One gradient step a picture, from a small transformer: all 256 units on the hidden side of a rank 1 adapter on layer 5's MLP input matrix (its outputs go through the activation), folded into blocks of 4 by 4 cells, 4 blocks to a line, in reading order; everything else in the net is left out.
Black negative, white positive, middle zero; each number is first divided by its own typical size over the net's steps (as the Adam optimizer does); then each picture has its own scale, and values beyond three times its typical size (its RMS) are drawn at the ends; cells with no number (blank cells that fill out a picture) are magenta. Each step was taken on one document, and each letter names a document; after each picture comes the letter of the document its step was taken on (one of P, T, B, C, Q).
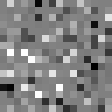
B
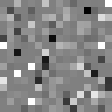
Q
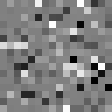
B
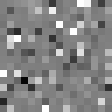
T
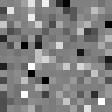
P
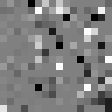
P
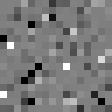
T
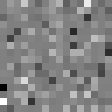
T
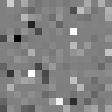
T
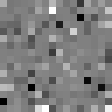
T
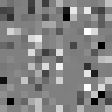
P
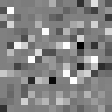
B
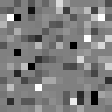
P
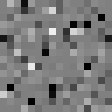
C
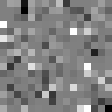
C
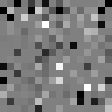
P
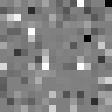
Q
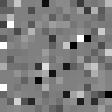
Q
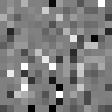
B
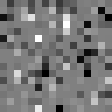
P
